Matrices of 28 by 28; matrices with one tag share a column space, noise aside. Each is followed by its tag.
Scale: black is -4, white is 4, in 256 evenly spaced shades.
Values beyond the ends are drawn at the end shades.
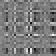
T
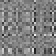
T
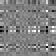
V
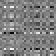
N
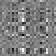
T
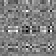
V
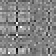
T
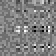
V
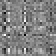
T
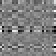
V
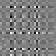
N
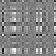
T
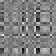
T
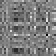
T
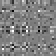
V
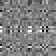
V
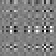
V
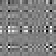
V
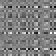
N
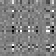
V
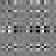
V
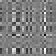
T
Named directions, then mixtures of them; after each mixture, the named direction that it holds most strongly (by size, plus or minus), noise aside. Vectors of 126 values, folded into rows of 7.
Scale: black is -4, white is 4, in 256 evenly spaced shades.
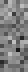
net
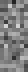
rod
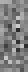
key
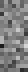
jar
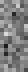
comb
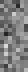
comb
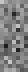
key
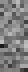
jar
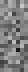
net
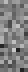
jar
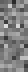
rod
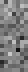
net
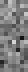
net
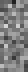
rod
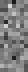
rod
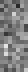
comb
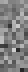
key
